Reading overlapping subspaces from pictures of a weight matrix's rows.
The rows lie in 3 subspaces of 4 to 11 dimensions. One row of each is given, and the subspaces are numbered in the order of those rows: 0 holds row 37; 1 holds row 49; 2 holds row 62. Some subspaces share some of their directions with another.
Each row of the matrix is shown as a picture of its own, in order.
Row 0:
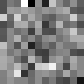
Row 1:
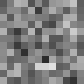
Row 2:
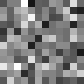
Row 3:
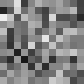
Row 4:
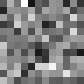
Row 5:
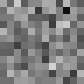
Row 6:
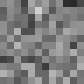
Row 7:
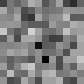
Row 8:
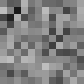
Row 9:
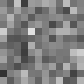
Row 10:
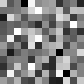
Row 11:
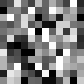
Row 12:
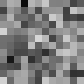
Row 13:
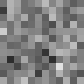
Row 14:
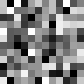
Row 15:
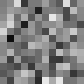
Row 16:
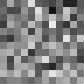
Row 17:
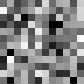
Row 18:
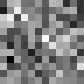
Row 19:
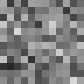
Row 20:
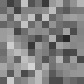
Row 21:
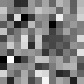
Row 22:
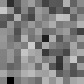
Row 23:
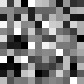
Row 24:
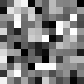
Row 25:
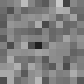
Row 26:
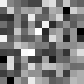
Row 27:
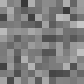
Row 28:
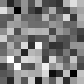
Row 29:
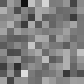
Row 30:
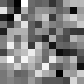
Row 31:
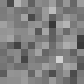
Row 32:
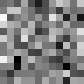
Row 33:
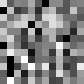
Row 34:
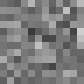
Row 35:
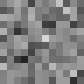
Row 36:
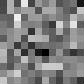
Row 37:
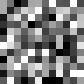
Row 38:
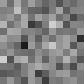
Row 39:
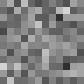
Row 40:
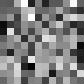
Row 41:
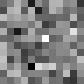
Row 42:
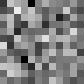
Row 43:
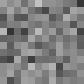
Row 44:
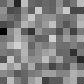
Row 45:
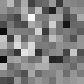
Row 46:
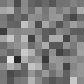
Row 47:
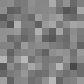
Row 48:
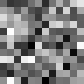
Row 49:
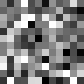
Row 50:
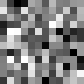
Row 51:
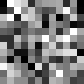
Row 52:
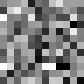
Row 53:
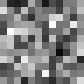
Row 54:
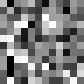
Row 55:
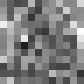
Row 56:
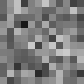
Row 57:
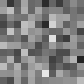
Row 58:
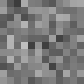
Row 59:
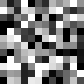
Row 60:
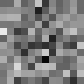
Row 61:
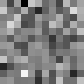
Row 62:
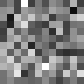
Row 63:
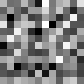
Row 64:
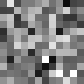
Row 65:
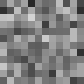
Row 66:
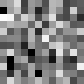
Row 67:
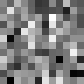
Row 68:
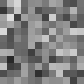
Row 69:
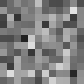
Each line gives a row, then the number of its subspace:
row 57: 0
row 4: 2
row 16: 0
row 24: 2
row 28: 0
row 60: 0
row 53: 0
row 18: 1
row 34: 0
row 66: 1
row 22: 0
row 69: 0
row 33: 1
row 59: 0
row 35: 1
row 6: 0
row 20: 1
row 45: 0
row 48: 0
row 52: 0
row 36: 2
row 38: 1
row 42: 1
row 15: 0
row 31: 0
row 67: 0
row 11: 0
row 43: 0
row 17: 1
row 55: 0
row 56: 1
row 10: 0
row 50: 0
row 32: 0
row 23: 1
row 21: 1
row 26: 0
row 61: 0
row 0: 2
